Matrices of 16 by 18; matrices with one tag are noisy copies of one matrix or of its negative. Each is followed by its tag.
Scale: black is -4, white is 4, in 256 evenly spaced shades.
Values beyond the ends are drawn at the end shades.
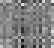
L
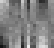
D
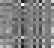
L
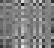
L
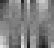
D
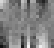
D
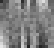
D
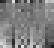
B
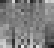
B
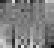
B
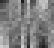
D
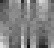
D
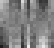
D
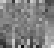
B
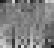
B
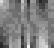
D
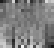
B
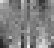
D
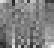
B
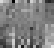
B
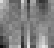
D
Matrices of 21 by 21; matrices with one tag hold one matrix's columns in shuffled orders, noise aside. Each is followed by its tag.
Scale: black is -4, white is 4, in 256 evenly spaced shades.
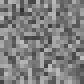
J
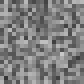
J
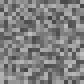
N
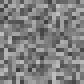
N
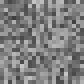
J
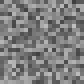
N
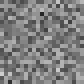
N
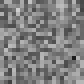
J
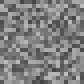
N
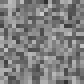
J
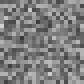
N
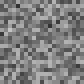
N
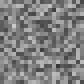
N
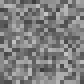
N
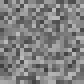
N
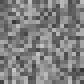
J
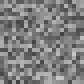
N
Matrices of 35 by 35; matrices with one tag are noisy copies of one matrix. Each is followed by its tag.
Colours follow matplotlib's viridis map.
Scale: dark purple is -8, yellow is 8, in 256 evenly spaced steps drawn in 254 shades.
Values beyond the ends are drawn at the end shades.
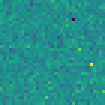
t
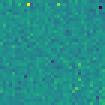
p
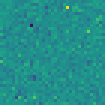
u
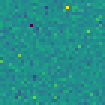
u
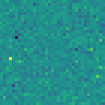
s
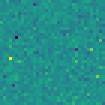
s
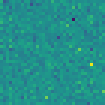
t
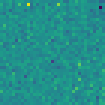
p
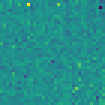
p
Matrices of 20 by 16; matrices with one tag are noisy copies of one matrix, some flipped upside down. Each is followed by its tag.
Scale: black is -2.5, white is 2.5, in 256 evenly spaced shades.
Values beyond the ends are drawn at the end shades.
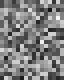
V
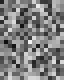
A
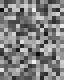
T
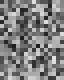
A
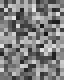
T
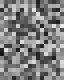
T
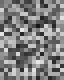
T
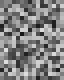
T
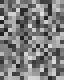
A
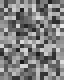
T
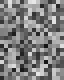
A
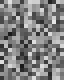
A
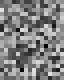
T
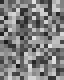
A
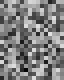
A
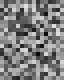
T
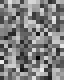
A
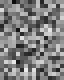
T
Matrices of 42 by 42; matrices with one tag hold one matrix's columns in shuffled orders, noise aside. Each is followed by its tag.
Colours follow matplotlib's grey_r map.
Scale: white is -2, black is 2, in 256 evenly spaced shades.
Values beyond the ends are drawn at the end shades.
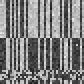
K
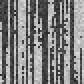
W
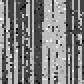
W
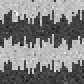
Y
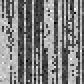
W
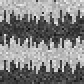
Y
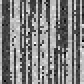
W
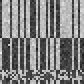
K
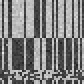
K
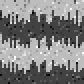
Y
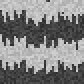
Y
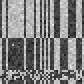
K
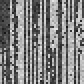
W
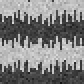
Y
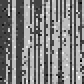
W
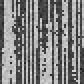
W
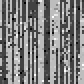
W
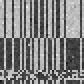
K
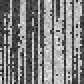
W
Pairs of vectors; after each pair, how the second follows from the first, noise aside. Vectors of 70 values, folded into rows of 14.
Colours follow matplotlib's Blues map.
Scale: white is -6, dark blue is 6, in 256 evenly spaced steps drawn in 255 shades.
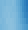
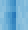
wrapped around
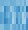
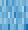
shuffled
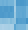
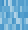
shuffled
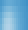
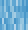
shuffled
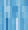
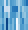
scaled up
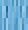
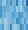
shuffled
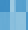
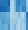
scaled up
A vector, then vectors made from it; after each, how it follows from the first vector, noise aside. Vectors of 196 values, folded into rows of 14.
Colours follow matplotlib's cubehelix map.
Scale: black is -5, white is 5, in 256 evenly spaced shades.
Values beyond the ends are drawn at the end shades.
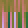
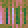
wrapped around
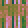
wrapped around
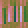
wrapped around
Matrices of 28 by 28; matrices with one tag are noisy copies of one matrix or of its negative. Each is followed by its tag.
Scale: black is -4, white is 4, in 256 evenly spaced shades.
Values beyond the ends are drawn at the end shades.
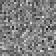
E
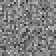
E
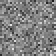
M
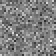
M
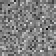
E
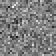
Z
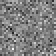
M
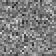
Z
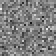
E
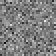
M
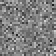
M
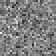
Z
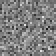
E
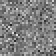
M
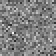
M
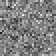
Z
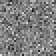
M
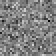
Z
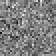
Z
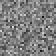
E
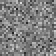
M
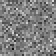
M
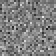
E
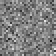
M
